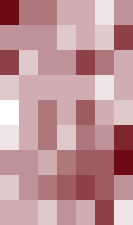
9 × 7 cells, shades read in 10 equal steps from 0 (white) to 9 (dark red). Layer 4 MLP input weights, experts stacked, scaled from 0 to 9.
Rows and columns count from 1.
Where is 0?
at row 5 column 1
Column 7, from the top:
4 7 3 3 2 8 9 4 1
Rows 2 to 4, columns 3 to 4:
4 2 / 4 4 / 3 3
